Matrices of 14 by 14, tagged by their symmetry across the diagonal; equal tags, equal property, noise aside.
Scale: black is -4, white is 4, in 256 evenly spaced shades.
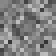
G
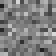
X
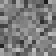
G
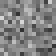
X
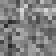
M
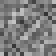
G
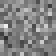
X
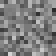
M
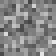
G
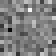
M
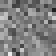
M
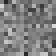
M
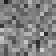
X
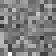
X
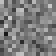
X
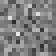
X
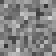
G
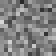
M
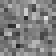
M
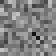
G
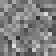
G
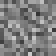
M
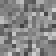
G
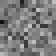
G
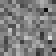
X
